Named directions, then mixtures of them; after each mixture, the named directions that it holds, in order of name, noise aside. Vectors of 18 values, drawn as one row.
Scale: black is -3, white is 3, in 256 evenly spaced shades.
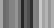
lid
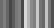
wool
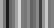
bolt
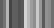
bolt, wool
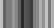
lid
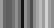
lid, wool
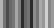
bolt, lid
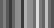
wool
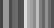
bolt, wool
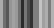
lid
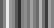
bolt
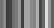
bolt, wool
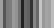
lid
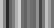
bolt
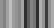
wool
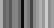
lid, wool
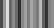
bolt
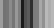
lid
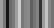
bolt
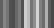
wool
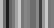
bolt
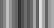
bolt, lid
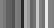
lid, wool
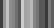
bolt, lid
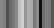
bolt, lid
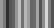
bolt, wool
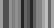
bolt, lid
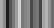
bolt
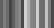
wool
